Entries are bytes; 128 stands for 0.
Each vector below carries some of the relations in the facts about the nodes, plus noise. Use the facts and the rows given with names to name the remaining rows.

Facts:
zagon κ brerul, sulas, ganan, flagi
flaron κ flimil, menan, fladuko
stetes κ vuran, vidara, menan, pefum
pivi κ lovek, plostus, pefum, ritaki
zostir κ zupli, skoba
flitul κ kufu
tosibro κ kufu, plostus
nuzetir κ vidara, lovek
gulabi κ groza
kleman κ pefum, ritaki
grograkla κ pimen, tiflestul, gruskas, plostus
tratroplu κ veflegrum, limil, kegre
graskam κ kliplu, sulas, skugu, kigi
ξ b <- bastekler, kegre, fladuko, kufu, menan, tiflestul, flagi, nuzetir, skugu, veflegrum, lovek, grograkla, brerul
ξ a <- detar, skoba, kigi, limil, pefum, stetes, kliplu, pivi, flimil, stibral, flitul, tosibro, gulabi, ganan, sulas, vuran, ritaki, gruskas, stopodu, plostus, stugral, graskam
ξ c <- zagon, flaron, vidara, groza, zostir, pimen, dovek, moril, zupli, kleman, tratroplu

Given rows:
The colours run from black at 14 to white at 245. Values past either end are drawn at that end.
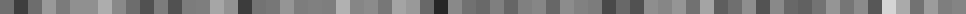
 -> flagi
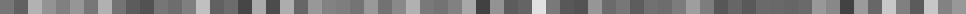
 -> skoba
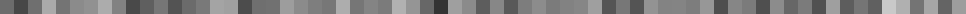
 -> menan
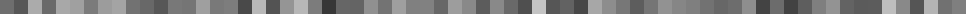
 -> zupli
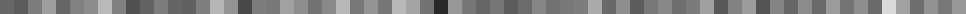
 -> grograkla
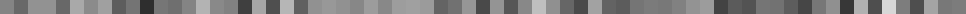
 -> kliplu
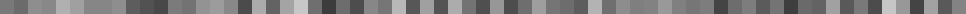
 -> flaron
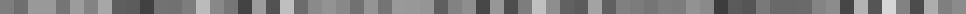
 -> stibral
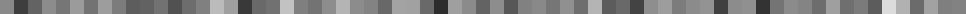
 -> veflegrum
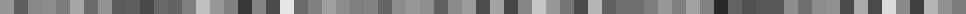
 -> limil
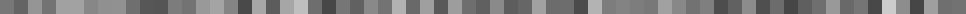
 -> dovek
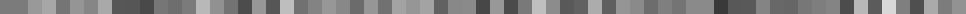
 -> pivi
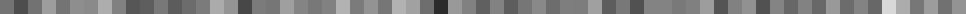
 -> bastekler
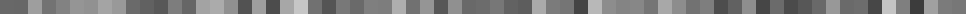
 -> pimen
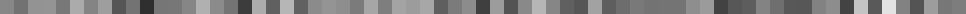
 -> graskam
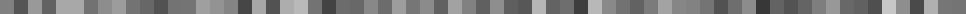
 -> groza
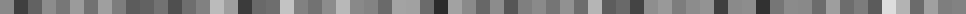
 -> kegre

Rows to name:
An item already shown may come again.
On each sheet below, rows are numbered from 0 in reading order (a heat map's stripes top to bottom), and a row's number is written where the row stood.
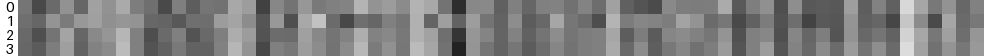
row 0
skugu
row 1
vidara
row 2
lovek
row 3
grograkla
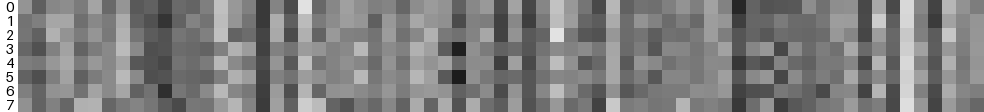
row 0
limil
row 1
flitul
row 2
skoba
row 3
kufu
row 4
stetes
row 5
kufu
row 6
sulas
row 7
tratroplu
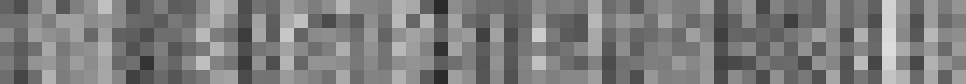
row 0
tiflestul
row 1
kleman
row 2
gulabi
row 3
nuzetir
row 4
ganan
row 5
fladuko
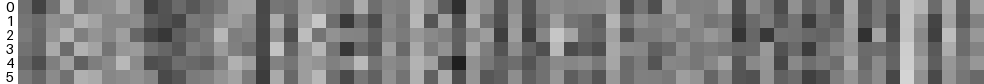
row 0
fladuko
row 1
flaron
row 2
flimil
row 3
zostir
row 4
kufu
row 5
zagon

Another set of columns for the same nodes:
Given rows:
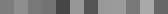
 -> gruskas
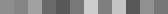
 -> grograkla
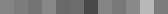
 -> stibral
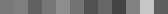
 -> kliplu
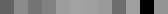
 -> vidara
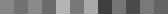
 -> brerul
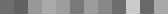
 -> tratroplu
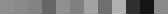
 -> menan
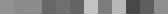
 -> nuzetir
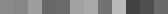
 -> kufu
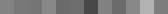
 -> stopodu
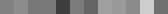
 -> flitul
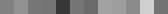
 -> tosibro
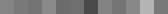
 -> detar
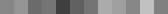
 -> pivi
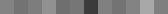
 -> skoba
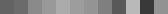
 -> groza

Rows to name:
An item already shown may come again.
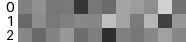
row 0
tosibro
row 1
kleman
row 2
limil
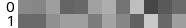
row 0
tiflestul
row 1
zostir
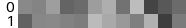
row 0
tiflestul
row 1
pimen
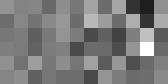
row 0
fladuko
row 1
flaron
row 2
sulas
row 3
graskam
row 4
bastekler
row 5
flimil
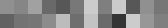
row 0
grograkla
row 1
zagon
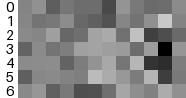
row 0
flimil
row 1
gulabi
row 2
kufu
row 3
vidara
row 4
lovek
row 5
pimen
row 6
stetes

